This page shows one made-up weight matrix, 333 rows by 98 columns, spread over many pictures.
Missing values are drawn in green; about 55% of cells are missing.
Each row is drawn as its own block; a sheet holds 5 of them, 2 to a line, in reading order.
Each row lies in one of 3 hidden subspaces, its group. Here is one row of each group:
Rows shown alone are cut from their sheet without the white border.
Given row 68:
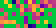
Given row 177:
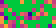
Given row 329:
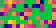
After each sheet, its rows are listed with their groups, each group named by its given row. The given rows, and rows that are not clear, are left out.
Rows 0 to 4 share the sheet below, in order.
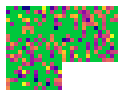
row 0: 329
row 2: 329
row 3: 177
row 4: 329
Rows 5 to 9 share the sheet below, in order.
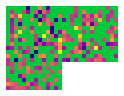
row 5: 329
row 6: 177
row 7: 329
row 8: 329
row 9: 177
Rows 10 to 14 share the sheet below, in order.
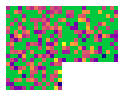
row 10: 68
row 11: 329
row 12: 68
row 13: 177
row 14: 68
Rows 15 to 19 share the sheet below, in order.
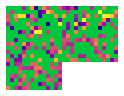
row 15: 68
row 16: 329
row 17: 68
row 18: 68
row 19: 68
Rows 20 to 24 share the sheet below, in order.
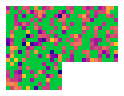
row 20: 68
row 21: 177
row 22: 329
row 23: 68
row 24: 68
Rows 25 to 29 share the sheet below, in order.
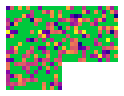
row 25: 68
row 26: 68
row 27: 329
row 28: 329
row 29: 177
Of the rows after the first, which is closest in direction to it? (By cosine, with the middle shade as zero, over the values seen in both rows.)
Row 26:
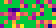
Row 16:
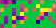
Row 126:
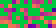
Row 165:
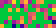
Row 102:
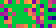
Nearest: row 126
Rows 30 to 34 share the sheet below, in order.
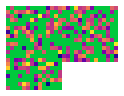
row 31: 68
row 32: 68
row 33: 68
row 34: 329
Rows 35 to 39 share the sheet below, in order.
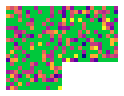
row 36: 329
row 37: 68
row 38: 177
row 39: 177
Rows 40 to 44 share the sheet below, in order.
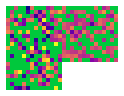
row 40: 329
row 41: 329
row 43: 68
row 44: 68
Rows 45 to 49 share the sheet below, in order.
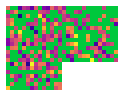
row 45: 68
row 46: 68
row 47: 329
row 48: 68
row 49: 177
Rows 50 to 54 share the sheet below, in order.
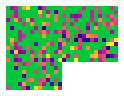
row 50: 329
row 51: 68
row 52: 177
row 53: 329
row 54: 68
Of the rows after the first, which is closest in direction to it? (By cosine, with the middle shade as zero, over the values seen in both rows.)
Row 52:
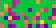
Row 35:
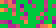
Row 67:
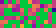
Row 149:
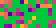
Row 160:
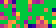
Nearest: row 149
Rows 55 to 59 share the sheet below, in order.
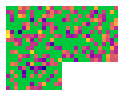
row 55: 68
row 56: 329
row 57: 177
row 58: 329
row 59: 329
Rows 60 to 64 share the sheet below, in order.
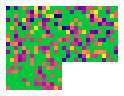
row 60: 68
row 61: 177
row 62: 177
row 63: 329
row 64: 68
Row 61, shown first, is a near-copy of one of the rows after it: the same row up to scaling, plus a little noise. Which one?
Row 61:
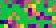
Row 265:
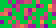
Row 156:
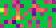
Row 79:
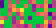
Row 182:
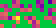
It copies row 265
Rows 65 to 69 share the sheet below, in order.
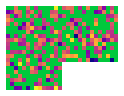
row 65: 177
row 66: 329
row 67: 68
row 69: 68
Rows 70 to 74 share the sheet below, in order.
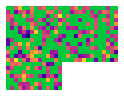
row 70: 68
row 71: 68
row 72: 329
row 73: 68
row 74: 329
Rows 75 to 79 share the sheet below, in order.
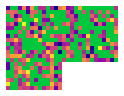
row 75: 177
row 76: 329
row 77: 68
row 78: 177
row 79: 177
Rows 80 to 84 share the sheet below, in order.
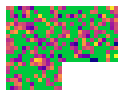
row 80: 68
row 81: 177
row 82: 68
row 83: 68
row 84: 329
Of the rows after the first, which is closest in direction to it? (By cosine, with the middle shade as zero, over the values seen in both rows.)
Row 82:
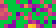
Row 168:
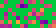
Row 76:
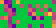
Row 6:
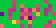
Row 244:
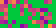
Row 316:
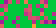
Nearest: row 316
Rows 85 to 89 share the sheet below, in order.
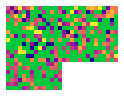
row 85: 68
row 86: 329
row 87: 177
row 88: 68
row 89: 329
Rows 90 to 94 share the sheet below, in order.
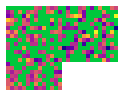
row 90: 329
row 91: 68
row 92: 68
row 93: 329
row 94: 68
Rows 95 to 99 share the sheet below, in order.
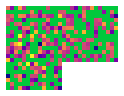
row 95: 68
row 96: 68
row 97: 68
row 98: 177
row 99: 177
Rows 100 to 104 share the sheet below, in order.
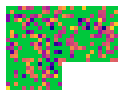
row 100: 177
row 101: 329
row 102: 68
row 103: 329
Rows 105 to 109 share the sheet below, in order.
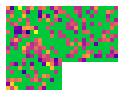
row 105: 68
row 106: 177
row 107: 68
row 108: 68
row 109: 329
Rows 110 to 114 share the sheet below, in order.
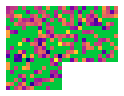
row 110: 68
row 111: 329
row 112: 68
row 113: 329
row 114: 177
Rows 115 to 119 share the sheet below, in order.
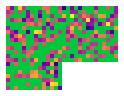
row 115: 68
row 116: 177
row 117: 68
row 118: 329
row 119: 177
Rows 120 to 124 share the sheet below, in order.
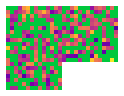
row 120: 329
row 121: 68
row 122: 329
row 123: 68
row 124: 329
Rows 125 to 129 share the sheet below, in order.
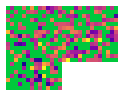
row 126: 68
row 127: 68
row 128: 329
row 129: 329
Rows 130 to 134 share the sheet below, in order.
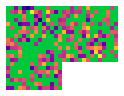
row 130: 329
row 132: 329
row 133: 329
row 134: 329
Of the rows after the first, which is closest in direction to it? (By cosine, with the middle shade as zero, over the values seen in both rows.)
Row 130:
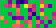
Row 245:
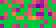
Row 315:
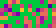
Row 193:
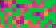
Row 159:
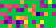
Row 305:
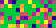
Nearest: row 193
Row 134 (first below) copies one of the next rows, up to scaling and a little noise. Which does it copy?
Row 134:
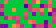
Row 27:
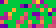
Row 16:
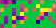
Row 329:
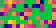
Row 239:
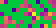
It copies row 27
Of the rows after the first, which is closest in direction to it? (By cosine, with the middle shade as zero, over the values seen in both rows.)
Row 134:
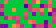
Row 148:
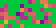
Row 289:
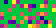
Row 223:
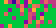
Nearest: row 223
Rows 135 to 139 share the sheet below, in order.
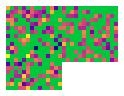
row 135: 329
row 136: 68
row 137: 177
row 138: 177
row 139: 68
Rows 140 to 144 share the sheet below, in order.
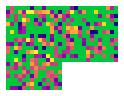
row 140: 329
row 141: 68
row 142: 329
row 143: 68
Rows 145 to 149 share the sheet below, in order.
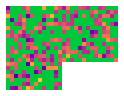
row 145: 329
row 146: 68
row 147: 329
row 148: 329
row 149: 329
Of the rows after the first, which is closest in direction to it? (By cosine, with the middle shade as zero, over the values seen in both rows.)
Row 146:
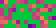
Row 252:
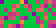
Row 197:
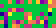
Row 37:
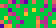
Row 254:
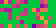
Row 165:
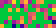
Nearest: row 254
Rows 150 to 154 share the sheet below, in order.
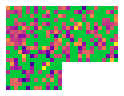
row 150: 68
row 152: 329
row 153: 68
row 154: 177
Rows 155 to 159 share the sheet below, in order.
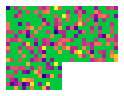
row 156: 177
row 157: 329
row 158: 177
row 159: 329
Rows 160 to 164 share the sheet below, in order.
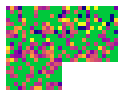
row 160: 68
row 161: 329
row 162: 329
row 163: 177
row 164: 68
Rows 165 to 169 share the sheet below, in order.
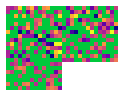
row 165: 68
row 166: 68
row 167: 68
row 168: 329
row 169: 177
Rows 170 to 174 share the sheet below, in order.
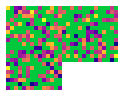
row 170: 329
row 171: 68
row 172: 177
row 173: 68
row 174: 177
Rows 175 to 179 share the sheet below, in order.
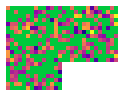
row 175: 177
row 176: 68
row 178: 68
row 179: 68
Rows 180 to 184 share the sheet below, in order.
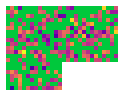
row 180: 68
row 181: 329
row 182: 177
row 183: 177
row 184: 329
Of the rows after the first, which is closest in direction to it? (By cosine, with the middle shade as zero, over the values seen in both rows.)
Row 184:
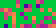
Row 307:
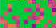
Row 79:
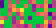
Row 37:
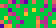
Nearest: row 307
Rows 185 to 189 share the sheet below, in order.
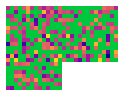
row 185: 177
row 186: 329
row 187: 329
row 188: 177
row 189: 329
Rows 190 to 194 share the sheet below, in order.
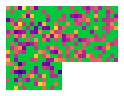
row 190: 329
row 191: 68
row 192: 177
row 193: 177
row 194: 68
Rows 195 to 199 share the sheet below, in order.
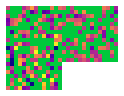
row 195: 329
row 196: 329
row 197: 329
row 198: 177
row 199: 177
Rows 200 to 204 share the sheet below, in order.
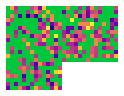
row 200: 177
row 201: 329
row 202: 177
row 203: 68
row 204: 68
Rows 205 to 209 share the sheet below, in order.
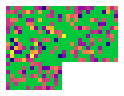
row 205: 329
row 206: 329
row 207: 177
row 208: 177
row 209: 329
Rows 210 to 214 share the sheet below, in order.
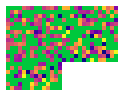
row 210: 68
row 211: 177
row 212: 68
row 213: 68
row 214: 329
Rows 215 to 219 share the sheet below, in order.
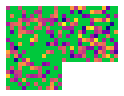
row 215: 329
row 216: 177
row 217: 329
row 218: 329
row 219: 329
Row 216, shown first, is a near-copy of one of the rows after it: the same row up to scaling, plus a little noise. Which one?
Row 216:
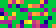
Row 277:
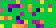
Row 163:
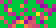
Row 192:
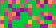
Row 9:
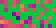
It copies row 192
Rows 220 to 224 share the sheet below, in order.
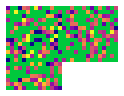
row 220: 68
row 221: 68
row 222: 177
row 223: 68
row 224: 329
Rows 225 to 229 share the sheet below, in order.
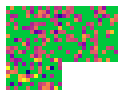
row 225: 68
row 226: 177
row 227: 68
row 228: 329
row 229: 177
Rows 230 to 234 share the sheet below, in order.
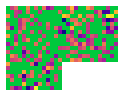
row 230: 329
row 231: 329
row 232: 177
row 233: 329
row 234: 68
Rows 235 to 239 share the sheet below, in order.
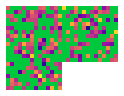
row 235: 68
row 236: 177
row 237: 177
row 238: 329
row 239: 329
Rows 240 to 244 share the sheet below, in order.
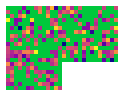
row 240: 177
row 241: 68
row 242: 329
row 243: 177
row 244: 68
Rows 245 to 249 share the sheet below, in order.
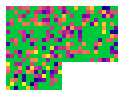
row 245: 329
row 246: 329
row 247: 329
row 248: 329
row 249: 329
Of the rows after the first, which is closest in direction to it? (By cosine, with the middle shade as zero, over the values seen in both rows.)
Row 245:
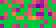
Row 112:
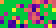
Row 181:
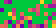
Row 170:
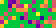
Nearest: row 112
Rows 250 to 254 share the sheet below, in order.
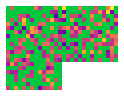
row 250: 329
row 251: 177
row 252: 177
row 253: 177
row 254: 68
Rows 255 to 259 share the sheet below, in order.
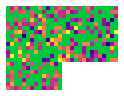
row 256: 177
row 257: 329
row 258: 329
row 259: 329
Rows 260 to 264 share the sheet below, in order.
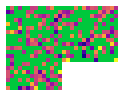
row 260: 177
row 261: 177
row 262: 68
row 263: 177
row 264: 68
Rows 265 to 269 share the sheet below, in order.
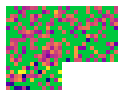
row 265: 177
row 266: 68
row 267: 329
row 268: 329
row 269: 68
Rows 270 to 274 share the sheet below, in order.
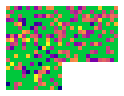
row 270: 329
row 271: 329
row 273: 68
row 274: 177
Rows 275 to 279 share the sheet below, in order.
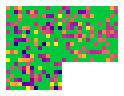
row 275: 68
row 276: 177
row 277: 177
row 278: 177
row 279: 68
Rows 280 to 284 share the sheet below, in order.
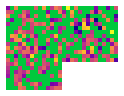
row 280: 329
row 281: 177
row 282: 177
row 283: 177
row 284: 177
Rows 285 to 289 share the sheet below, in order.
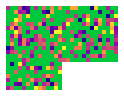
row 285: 329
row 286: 68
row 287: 329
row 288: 177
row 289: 68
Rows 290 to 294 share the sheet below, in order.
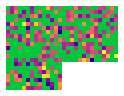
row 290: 177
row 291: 329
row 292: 329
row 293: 68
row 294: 329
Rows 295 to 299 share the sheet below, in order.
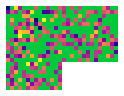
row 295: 177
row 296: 68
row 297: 68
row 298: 68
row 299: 177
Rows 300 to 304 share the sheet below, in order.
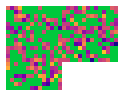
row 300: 68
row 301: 329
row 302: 68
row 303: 68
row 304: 329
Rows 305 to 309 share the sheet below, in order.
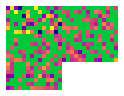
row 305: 68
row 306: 68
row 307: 68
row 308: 177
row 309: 177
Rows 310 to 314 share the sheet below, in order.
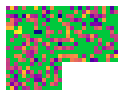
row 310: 68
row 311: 329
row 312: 68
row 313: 68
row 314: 329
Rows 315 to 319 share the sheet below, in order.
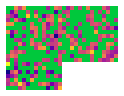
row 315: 177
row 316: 68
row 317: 177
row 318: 329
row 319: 177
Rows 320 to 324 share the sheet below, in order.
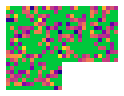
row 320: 177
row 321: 68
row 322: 68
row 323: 329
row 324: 68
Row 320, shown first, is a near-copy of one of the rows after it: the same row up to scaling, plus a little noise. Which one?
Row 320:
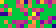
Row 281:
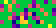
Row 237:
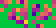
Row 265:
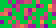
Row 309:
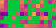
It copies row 309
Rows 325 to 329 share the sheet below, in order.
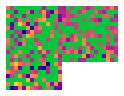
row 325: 177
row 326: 329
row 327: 329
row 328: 177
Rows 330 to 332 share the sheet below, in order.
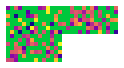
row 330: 177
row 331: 177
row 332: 68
